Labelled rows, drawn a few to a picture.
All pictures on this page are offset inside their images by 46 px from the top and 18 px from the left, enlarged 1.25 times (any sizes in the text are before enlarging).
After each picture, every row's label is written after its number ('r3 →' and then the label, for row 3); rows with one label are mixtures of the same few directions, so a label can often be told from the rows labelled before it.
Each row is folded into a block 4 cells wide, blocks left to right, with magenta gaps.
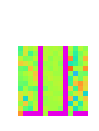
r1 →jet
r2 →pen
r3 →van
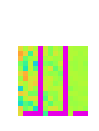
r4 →pen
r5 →jet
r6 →pen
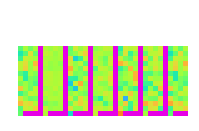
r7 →pen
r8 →pen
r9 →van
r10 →jet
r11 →jet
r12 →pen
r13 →pen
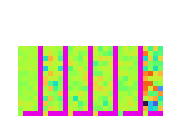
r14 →pen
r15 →van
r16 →jet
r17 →van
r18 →van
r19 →pen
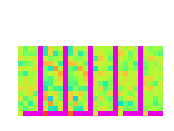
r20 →van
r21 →jet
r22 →jet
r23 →van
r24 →pen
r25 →van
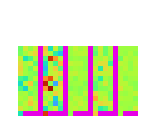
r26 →van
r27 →van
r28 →van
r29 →jet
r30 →pen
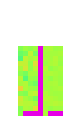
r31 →pen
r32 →jet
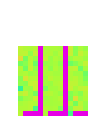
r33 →pen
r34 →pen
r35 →jet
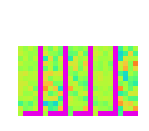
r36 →pen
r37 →pen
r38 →pen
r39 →pen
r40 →pen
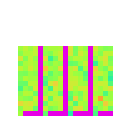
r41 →pen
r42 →van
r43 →jet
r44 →jet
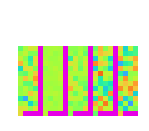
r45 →jet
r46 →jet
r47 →pen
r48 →van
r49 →van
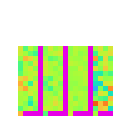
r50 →van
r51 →van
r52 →jet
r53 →pen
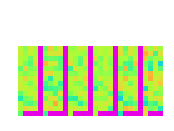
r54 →jet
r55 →van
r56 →jet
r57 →pen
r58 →jet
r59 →pen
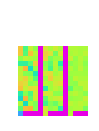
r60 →jet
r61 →pen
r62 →pen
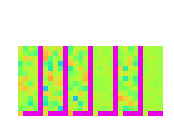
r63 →van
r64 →pen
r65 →jet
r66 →jet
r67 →jet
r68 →van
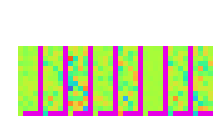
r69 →van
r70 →jet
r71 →pen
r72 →jet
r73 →jet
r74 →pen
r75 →jet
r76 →jet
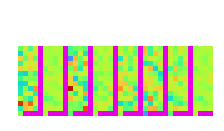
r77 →pen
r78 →jet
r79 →pen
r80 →pen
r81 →pen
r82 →jet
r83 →jet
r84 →jet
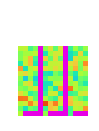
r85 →jet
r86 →pen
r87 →pen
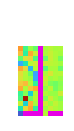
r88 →jet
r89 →van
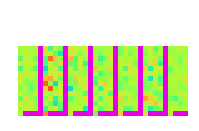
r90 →van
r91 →van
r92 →pen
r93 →van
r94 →jet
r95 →jet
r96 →jet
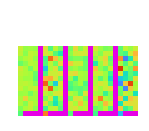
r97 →jet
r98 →van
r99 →van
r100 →jet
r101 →van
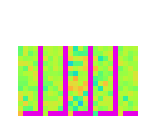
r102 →jet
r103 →pen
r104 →van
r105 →van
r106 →jet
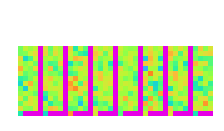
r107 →van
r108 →jet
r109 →van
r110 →pen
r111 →jet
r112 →van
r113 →pen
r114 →van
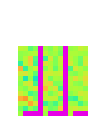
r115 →jet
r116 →pen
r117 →jet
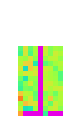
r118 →jet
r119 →jet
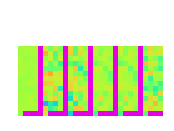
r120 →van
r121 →pen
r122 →jet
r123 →jet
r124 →jet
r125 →van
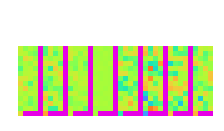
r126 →van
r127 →jet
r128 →pen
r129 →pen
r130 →van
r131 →jet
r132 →van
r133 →jet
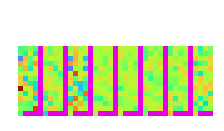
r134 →pen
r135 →jet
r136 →van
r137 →jet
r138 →pen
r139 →pen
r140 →jet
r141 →van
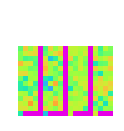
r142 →van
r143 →van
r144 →pen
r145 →van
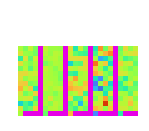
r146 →pen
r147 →jet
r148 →van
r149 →van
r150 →van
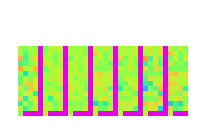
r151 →van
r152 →jet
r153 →pen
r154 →pen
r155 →pen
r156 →pen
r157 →pen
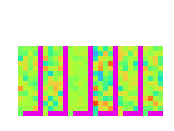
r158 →pen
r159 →van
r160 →van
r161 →pen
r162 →pen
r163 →jet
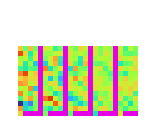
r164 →pen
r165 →jet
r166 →jet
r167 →jet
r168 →van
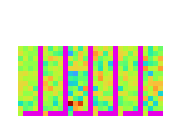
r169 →pen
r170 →van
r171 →pen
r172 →pen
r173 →pen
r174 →van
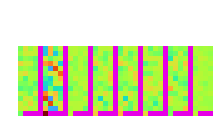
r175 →van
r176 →jet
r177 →pen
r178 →jet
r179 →jet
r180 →van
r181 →pen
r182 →van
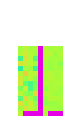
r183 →van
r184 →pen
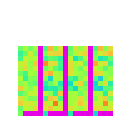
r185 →pen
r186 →van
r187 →van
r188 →van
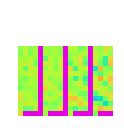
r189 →jet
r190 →pen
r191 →jet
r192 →jet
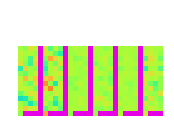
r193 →jet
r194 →van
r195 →van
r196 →jet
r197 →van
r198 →van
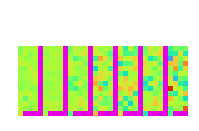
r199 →jet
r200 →pen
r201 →van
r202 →van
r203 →van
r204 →van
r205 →pen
